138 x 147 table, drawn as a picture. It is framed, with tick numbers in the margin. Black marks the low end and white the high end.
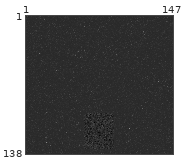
Odd patch: rougher, in the bottom middle. Grain: fine. Mirror symmetry: none. Average level on the scale: 20%.
